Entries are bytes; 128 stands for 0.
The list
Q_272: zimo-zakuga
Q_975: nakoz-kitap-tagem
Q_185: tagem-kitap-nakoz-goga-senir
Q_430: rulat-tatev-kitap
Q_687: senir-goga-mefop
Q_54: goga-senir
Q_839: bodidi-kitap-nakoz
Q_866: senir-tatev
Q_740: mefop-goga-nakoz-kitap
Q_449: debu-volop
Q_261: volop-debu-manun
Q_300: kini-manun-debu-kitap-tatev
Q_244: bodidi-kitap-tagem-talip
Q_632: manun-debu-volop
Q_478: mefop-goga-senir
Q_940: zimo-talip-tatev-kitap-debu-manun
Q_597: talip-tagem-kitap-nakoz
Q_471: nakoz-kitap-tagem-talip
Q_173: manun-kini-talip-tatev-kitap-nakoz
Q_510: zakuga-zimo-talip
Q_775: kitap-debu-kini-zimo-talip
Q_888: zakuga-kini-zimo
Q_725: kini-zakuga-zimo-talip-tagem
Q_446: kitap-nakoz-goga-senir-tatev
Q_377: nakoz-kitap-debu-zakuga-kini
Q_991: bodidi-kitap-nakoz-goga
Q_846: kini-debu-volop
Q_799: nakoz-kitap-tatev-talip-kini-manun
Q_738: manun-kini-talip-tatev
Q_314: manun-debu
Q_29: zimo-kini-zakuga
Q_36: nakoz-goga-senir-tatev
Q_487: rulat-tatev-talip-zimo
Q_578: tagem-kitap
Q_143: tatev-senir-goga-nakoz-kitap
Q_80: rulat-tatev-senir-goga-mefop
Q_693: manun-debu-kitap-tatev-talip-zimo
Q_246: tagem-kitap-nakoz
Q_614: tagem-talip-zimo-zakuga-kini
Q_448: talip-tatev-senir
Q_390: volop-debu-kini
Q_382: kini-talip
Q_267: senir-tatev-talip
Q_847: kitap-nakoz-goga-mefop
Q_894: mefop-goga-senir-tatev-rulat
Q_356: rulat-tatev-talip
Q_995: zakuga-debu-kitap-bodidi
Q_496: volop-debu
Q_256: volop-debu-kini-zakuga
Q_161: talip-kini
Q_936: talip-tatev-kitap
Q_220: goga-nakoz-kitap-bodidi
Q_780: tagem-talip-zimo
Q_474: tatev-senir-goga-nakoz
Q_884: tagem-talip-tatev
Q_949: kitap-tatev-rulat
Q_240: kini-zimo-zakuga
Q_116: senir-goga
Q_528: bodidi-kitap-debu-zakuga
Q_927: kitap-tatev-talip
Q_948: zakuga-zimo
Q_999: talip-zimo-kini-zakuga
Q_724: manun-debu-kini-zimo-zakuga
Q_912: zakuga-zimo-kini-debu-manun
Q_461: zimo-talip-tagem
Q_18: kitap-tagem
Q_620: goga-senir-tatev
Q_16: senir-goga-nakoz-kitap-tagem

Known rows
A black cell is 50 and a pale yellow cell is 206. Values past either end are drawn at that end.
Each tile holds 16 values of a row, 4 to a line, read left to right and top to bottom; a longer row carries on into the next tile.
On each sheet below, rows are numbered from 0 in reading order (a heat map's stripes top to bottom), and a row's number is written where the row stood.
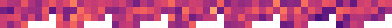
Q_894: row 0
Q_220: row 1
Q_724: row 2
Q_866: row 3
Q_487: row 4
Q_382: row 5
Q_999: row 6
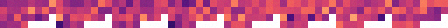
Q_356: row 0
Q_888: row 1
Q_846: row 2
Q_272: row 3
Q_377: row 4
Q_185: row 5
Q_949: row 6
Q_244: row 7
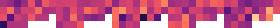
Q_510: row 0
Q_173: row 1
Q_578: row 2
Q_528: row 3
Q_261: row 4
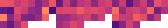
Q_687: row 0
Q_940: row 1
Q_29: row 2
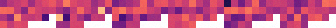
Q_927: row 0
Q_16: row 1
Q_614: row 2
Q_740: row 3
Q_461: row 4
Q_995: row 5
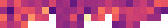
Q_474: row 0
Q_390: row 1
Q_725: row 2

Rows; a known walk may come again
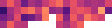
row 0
Q_314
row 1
Q_474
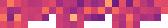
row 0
Q_446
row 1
Q_430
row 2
Q_775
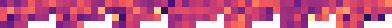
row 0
Q_614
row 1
Q_267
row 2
Q_54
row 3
Q_940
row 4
Q_839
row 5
Q_390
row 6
Q_18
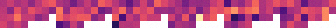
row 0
Q_300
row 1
Q_240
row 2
Q_510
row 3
Q_256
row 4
Q_780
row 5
Q_632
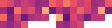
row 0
Q_866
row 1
Q_16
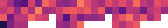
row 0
Q_948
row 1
Q_448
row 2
Q_740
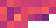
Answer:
Q_799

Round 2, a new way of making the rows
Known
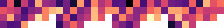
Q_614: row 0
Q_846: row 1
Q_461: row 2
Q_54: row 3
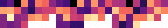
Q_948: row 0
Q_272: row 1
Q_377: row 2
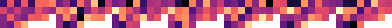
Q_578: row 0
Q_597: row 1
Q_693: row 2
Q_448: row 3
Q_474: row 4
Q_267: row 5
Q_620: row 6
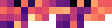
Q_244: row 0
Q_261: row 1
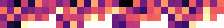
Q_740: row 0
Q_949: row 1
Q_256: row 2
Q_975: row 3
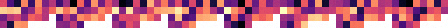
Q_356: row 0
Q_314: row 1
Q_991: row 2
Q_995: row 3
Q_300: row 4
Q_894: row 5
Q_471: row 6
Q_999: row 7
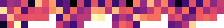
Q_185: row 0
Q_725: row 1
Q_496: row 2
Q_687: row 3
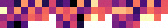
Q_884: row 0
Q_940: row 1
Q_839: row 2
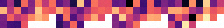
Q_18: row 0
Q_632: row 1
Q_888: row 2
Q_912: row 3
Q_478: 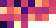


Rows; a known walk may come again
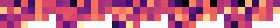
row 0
Q_430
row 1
Q_936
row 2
Q_54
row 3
Q_999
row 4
Q_927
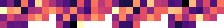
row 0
Q_446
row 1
Q_143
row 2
Q_36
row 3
Q_724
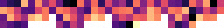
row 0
Q_272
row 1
Q_29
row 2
Q_16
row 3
Q_597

